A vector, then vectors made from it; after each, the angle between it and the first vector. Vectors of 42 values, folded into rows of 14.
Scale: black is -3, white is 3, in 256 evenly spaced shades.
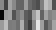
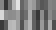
partly opposed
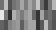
nearly opposite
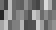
nearly parallel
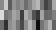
nearly opposite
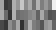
partly opposed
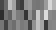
partly aligned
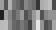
nearly parallel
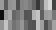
nearly parallel
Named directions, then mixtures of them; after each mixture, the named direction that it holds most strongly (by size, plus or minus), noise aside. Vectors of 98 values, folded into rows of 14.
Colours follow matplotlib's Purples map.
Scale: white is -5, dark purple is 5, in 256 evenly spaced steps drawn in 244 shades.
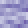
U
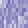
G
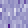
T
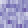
U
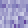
G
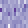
T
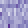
T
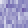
G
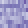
U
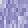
G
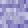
U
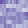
U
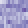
U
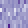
T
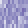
G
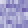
U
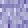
T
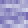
U
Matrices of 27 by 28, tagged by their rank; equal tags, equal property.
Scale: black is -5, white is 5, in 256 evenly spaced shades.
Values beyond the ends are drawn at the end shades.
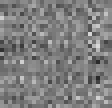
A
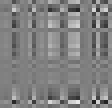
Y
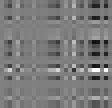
Y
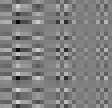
Y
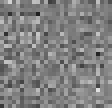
A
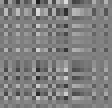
Y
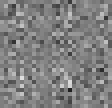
A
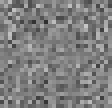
A
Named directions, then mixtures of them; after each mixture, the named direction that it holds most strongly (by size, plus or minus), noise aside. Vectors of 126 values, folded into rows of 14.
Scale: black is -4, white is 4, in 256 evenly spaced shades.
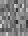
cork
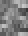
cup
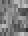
cup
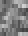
cup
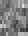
cup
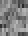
cup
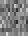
cork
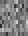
cork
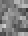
cup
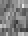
cup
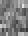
cup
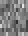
cork
